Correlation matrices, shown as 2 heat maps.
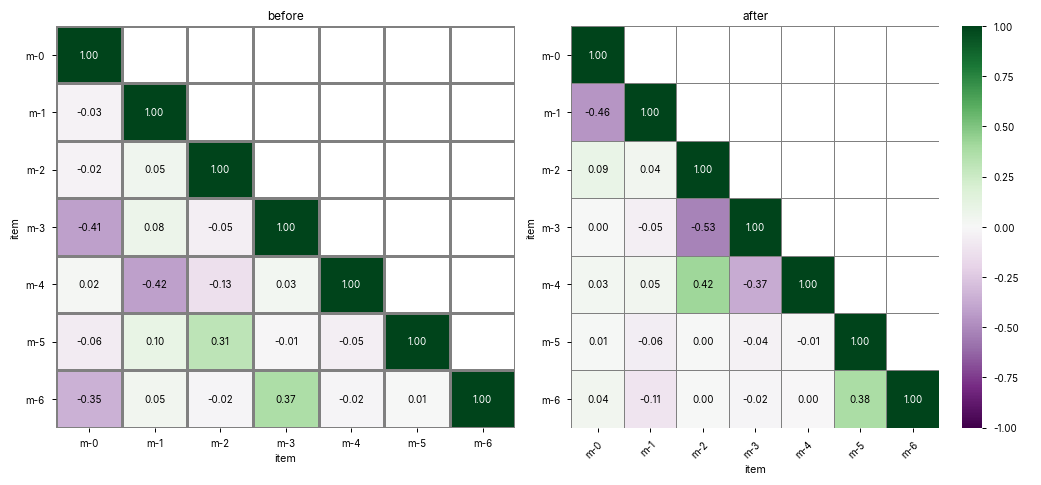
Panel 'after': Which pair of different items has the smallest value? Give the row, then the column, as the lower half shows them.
m-3, m-2
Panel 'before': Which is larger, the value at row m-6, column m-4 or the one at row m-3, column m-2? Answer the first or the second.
the first
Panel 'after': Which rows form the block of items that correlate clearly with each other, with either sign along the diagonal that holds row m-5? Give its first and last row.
m-5 to m-6
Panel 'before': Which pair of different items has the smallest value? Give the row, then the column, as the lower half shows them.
m-4, m-1
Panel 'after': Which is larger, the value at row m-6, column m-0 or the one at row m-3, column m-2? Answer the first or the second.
the first
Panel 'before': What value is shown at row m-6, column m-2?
-0.02
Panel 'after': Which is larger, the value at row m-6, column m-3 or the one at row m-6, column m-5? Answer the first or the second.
the second
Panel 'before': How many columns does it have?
7
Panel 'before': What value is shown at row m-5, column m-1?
0.10
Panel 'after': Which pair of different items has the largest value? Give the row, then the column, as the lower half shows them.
m-4, m-2
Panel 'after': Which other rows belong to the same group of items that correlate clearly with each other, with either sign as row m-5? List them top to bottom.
m-6
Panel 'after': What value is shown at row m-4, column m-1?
0.05
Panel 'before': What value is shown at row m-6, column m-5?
0.01
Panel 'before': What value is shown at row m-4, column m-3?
0.03
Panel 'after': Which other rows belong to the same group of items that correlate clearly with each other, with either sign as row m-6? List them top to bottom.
m-5
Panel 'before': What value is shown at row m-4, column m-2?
-0.13
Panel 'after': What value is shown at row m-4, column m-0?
0.03
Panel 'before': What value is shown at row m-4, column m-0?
0.02
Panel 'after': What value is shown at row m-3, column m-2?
-0.53
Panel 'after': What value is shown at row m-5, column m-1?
-0.06
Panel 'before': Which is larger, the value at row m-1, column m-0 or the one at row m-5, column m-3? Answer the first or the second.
the second
